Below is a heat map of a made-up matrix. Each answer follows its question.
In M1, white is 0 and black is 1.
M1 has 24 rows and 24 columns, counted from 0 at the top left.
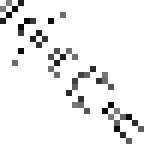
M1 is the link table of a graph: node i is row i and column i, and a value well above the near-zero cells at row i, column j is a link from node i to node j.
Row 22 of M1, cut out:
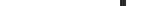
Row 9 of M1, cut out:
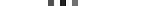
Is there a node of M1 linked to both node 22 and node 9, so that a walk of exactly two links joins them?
no
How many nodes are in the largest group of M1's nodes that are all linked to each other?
3
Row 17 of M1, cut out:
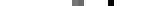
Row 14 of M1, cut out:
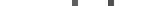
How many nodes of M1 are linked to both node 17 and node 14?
2
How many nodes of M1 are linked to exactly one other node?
6
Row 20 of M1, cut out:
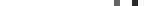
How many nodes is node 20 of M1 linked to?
2
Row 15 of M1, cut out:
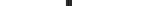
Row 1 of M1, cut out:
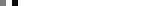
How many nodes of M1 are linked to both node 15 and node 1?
0
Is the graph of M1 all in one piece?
yes
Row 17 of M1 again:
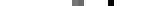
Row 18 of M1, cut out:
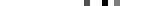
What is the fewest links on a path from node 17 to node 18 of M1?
1
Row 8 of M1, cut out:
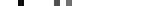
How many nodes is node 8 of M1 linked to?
3
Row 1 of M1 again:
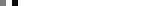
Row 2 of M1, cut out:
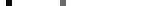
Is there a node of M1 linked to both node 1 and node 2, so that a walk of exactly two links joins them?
no
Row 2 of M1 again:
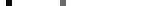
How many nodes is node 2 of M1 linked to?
2
